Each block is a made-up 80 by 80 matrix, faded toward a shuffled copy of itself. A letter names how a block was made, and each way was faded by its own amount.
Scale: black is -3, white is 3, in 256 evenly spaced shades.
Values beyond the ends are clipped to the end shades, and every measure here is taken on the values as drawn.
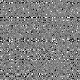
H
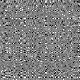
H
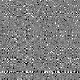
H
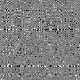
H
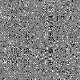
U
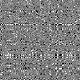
H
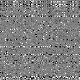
H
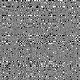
H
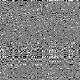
H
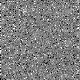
U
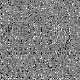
U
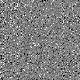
U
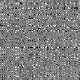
H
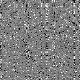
U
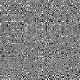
H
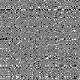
H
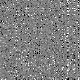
U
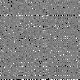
H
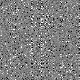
U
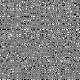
H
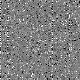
U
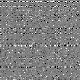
H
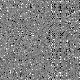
U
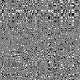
H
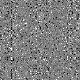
U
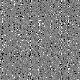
U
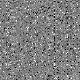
U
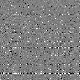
H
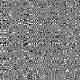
H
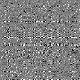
H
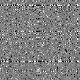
H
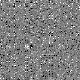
U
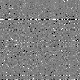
H
